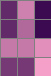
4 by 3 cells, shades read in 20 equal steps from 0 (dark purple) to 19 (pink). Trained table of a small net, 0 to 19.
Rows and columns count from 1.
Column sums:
28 47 36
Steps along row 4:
same up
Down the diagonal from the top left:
4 12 17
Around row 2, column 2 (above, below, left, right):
15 14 4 0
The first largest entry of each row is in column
2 2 3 3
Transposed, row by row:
4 4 14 6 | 15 12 14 6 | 0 0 17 19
